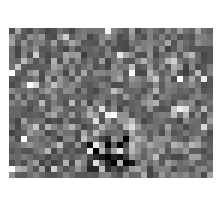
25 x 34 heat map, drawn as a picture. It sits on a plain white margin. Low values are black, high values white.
Roughest part: bottom middle. Slope: none. Seam: none. Mirror symmetry: none. Odd patch: rougher, in the bottom middle. Stripes: none. Grain: fine.
